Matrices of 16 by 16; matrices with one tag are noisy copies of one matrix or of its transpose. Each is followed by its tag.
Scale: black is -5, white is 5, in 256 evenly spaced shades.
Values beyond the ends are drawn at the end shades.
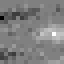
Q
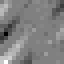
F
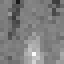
Q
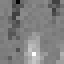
Q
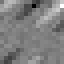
F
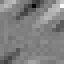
F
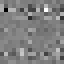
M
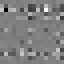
M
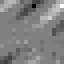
F
